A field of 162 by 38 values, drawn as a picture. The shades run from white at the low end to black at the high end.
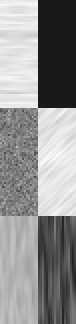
The table splits into 3 rows of 2 panels. Panel 1,1: very low, streaked across, faint in contrast. Panel 1,2: very high, flat. Panel 2,1: middling, fine-grained. Panel 2,2: very low, slanting up to the right, faint in contrast. Panel 3,1: low, streaked downward, faint in contrast. Panel 3,2: high, streaked downward.
